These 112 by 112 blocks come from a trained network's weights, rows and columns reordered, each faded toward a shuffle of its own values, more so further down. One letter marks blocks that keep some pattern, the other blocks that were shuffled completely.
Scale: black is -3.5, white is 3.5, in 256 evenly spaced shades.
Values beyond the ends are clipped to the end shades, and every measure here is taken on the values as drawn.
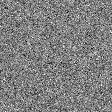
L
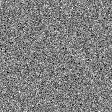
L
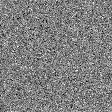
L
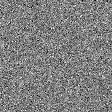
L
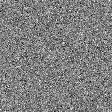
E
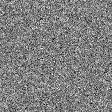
E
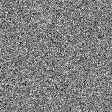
E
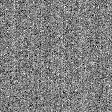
E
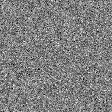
E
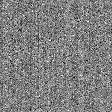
E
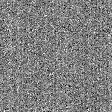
E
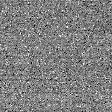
E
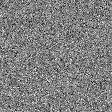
L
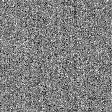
E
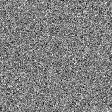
E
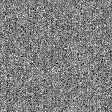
E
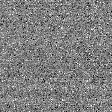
E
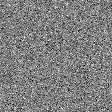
L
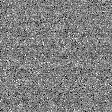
E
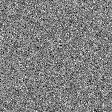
L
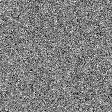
L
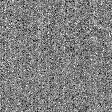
E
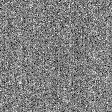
E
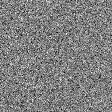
E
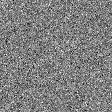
L
